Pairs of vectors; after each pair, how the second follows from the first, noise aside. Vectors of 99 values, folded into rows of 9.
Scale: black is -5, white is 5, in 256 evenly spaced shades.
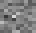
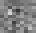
shuffled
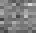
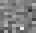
shuffled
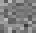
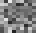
scaled up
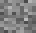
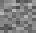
shuffled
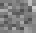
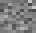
sign-scrambled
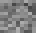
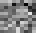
scaled up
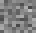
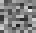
scaled up
